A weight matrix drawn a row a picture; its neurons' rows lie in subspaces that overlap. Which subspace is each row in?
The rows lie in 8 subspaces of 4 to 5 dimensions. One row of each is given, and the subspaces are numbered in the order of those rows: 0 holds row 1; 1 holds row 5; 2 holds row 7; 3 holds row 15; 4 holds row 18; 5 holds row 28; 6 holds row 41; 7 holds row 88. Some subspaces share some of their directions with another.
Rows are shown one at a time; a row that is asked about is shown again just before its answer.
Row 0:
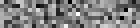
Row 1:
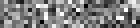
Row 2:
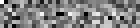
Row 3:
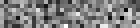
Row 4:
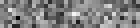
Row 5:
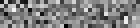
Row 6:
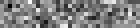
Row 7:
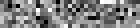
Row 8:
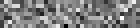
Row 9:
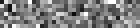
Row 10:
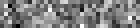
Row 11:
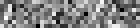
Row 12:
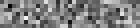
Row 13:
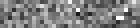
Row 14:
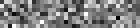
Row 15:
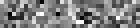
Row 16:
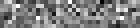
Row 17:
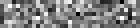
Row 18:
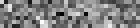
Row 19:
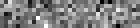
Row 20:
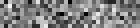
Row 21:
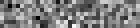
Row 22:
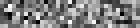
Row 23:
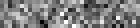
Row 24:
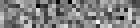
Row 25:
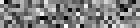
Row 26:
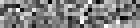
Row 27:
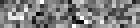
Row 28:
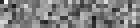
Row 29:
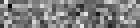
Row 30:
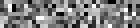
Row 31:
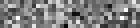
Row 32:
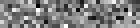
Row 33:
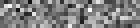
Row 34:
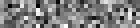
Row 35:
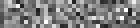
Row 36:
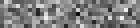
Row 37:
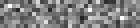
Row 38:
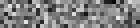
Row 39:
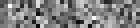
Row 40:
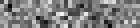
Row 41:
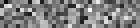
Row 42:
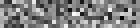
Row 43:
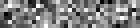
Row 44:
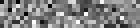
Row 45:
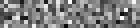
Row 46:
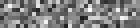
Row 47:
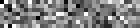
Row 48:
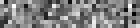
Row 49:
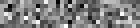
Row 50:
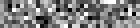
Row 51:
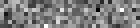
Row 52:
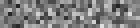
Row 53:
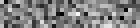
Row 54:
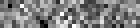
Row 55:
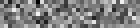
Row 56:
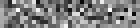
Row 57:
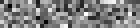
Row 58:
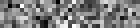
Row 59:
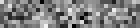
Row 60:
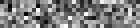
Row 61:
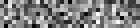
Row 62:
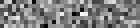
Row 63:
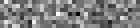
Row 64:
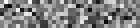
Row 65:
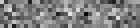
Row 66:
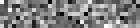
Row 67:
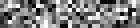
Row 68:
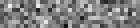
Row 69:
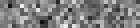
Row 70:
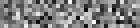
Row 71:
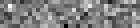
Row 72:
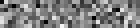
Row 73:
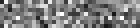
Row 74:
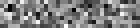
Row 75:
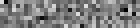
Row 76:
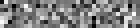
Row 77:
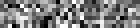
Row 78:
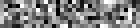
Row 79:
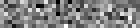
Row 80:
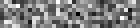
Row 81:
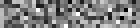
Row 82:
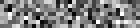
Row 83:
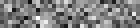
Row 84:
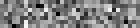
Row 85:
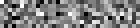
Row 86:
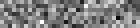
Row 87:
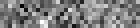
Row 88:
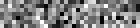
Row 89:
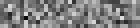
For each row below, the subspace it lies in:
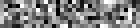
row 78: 4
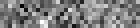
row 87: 7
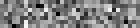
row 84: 1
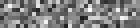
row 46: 6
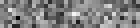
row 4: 2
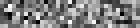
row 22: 1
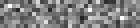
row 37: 6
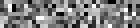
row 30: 5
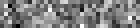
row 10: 4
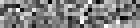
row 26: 6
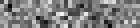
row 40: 5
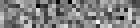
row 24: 5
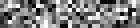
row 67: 2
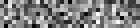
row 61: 4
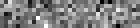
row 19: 2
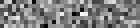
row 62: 0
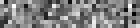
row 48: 5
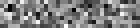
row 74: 1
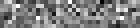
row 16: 2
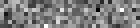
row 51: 2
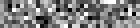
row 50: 5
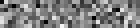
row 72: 5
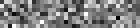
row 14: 0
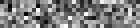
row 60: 6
